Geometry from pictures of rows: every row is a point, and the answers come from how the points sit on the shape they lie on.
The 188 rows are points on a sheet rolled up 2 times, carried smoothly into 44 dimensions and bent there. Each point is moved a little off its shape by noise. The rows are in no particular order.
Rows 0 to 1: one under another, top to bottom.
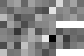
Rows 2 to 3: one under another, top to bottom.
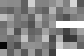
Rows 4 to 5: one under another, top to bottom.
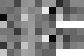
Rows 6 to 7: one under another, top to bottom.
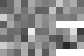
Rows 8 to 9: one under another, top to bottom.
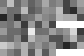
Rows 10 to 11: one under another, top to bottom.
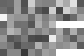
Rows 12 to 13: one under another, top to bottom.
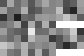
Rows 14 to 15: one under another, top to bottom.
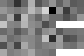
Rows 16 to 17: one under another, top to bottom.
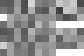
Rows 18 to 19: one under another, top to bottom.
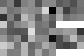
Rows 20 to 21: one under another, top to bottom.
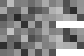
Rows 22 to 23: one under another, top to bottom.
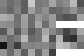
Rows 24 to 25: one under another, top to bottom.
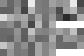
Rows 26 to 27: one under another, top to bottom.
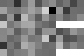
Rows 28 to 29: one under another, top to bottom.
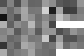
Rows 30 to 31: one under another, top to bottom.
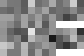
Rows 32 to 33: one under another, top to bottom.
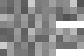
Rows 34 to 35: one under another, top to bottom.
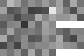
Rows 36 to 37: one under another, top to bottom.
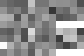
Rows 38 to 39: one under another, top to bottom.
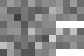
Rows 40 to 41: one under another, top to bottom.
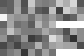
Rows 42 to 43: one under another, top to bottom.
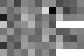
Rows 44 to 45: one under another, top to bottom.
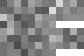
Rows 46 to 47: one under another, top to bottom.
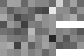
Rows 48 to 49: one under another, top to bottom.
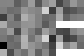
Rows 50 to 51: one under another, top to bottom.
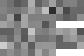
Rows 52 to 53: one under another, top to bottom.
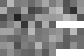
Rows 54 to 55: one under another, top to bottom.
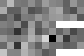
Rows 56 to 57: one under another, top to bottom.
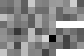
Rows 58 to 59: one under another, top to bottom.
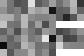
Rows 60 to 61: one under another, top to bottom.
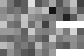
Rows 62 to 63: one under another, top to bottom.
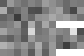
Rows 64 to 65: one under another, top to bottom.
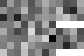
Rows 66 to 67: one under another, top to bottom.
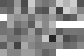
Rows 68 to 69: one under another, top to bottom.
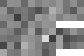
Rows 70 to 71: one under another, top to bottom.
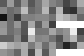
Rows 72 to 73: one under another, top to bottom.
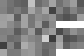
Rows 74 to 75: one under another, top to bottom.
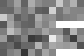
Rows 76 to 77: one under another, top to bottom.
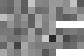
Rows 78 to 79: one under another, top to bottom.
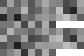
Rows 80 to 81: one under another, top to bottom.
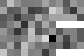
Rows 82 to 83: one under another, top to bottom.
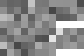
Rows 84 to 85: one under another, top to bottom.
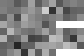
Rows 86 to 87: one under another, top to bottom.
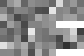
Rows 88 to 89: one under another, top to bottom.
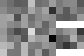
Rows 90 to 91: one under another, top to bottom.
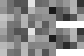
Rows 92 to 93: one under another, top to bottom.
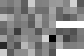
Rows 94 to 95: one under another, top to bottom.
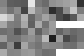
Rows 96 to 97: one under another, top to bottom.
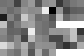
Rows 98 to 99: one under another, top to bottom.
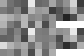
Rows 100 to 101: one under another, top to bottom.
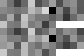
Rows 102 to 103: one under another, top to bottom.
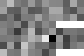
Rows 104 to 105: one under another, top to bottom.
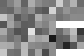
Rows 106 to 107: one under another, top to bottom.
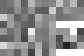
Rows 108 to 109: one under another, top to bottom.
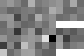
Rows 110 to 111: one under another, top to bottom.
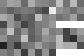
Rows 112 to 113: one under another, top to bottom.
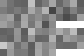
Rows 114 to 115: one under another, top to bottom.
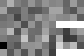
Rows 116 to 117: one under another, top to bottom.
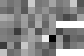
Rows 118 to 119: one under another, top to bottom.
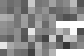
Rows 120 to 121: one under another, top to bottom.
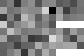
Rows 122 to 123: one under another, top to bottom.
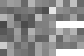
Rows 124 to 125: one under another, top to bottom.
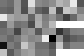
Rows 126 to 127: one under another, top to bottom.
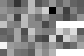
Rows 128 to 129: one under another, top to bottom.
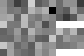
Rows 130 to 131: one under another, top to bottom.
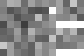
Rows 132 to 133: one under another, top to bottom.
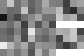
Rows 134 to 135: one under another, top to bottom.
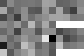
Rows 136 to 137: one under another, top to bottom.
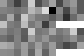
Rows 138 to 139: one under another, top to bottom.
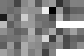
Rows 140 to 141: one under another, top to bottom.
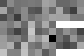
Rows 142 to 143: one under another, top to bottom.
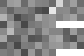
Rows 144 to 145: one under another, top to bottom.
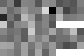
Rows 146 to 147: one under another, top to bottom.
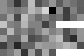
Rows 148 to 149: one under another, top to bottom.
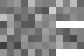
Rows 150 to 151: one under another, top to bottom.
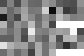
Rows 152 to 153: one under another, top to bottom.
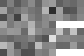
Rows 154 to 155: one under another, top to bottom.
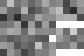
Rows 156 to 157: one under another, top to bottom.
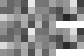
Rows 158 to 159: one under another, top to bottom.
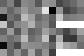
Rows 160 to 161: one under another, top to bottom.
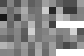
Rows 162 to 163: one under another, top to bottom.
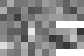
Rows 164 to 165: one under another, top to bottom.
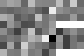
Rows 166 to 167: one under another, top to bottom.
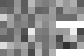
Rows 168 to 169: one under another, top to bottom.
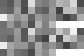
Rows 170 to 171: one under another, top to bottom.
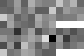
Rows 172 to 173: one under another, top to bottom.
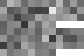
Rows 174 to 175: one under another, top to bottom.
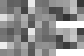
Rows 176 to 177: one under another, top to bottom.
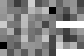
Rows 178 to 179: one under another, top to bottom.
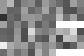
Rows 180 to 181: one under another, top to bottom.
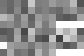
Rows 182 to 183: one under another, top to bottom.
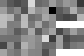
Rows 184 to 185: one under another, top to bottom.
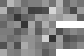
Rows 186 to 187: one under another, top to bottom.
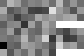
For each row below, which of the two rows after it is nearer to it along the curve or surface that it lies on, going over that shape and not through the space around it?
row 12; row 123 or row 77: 123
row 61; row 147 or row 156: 147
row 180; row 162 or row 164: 164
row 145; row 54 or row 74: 74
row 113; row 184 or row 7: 184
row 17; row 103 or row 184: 184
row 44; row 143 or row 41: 41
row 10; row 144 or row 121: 144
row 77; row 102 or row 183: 183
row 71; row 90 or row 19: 90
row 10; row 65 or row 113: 65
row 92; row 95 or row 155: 155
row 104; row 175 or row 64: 64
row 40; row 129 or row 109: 109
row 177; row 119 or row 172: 172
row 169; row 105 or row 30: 105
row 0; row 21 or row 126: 21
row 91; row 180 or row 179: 179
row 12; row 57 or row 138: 138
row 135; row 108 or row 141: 141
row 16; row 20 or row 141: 141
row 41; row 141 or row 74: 74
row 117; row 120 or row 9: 120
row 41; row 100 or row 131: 131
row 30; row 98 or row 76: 76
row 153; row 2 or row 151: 2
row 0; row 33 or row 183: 33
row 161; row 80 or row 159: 80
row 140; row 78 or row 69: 69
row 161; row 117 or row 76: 76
